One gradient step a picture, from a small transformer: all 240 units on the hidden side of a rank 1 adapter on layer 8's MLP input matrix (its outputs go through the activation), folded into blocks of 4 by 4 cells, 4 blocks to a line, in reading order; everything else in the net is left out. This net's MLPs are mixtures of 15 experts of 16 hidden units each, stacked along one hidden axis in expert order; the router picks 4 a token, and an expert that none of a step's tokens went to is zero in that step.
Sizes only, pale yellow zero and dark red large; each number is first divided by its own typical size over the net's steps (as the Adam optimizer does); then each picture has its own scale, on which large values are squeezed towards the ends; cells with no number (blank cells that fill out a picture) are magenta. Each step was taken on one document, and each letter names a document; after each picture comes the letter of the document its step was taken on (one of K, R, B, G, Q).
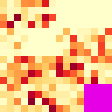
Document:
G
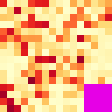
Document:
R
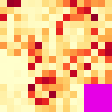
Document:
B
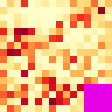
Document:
B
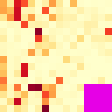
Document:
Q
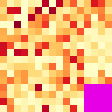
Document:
R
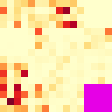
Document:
Q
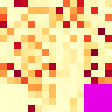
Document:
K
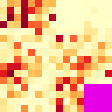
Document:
G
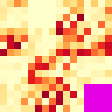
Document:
B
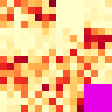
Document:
G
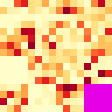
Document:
B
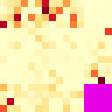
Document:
Q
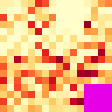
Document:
G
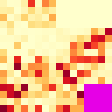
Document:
G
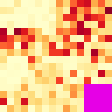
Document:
B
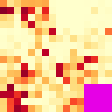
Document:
G
